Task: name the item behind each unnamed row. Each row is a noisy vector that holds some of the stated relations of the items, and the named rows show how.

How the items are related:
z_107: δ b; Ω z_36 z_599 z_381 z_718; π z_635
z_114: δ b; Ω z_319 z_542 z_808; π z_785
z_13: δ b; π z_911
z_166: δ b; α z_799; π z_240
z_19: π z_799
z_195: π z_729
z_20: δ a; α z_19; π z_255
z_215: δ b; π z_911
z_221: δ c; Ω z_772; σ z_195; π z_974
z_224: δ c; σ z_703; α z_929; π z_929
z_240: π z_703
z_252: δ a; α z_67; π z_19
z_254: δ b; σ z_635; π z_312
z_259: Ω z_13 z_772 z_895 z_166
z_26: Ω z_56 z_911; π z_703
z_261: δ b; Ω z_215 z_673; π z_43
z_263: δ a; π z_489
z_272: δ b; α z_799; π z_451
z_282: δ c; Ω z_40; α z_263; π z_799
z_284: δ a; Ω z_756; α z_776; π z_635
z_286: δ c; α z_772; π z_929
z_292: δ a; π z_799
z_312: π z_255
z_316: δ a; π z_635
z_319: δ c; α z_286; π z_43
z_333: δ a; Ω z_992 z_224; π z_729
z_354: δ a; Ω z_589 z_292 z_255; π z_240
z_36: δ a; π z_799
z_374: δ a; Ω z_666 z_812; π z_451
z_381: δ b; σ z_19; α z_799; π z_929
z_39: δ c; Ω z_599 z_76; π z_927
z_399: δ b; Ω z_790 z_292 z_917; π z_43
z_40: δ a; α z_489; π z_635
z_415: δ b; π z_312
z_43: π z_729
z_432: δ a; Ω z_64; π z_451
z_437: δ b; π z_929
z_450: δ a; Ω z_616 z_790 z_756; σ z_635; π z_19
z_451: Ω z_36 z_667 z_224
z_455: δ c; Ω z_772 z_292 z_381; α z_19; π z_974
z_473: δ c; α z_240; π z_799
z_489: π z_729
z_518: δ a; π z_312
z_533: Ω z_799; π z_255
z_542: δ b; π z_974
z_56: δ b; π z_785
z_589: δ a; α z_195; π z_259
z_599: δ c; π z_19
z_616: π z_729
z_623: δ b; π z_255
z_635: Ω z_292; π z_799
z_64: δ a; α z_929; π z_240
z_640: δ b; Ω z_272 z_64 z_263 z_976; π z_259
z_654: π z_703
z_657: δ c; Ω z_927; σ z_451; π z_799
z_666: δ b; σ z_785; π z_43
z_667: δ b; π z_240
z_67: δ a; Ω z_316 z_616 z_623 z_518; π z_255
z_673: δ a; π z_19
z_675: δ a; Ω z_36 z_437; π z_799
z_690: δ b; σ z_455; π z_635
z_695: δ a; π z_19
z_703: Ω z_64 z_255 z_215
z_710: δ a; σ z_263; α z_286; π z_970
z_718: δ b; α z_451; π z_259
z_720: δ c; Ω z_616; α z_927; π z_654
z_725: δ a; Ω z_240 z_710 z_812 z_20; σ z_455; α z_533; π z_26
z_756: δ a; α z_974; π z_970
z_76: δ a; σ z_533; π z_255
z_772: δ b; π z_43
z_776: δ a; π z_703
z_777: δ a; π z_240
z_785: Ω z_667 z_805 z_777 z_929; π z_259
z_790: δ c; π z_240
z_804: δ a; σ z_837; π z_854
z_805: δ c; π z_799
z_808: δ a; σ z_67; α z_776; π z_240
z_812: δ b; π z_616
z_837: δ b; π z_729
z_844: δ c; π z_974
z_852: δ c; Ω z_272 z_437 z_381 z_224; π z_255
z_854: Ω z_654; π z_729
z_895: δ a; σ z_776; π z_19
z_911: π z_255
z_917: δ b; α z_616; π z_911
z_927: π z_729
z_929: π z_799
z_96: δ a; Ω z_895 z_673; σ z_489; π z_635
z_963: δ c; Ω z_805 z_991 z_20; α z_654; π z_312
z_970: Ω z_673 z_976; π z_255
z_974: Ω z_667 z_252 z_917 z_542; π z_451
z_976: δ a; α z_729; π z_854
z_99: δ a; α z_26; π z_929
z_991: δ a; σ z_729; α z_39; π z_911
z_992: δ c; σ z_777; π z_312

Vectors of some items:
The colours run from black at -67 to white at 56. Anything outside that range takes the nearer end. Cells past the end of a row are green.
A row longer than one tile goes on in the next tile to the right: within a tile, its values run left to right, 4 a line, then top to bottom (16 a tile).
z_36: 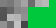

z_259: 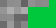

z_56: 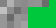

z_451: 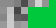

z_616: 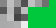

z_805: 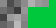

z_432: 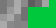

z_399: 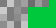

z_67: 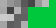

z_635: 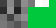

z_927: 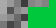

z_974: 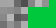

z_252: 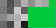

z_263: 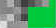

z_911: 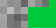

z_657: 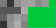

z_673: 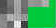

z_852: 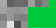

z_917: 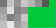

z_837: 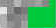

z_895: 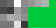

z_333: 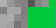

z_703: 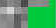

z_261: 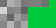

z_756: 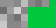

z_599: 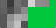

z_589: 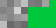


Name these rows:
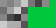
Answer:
z_976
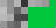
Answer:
z_533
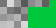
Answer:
z_772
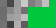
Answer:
z_99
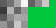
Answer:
z_40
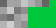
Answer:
z_718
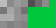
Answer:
z_374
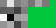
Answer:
z_254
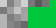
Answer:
z_991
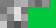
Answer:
z_64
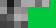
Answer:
z_473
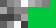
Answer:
z_381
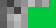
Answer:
z_286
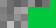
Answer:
z_221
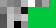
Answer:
z_455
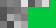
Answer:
z_316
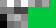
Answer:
z_690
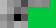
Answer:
z_729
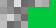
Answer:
z_776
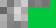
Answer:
z_808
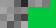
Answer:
z_195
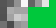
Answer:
z_284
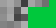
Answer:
z_654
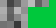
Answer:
z_720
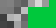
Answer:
z_929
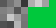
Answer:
z_19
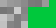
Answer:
z_518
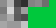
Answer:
z_489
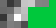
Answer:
z_224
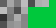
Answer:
z_107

